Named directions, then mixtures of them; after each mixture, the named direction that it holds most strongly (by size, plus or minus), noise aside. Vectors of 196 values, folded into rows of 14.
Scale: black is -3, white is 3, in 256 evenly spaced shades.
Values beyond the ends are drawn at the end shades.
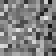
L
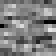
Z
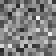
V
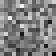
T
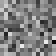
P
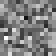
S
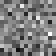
V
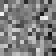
L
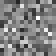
V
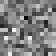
S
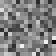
P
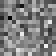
T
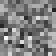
S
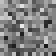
T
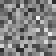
V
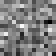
T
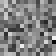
P
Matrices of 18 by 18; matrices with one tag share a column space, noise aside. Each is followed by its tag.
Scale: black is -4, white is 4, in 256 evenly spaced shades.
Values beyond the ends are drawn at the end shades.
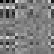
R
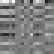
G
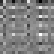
G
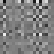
G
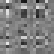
R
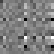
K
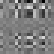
R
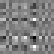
K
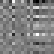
G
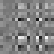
K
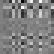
R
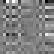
G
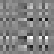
K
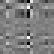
R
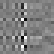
K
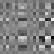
K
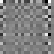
G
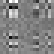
R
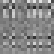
R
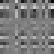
R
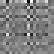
G
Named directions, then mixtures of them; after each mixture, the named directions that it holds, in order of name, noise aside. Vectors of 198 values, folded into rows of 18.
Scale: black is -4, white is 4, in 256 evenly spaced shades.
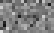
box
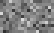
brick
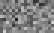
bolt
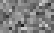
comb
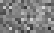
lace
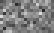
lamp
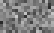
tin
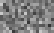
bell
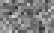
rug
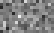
box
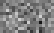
bell, rug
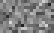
comb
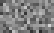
bell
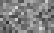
bolt, rug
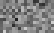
bolt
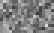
bell, comb, rug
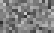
tin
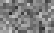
rug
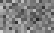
box, lace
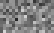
bolt
